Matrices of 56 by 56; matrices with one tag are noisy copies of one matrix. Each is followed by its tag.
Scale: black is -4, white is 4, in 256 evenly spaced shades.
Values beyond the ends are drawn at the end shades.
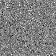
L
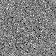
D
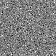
L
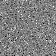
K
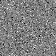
D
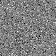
D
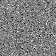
D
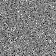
K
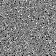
K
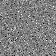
K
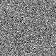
D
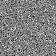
K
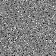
K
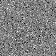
D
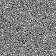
L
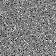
K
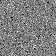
D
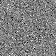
D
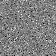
K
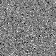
D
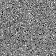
L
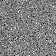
K
